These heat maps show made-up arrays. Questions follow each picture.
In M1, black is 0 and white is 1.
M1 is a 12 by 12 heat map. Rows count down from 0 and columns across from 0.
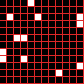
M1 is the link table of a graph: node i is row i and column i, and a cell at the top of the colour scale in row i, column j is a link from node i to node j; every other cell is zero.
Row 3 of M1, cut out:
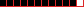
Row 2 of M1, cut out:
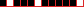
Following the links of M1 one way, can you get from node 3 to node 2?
no
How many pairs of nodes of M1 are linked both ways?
1
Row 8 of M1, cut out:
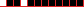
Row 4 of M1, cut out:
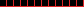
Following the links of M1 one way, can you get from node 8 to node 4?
yes
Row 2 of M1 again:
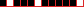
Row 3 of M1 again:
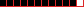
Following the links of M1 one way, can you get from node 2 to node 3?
yes
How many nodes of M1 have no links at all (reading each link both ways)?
1
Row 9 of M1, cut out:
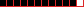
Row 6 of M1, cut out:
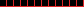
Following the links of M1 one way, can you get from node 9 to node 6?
no
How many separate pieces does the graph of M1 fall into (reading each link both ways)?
2
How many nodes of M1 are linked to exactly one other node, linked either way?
5
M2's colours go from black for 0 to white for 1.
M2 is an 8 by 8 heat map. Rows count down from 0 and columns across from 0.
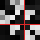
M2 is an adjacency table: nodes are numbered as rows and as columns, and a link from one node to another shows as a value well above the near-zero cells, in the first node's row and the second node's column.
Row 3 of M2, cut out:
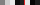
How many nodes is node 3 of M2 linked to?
4
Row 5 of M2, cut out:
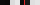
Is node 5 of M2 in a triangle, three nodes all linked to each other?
yes
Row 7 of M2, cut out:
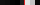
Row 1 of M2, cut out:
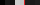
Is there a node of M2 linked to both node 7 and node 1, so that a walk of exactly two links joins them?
no
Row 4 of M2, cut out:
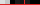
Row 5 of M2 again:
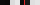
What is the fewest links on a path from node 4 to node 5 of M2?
3
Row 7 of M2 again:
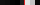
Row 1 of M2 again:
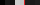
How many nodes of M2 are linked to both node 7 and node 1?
0
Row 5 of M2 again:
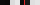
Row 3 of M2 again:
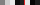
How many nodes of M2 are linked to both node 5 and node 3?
1
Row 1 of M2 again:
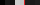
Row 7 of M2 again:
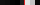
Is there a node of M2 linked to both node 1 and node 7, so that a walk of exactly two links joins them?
no
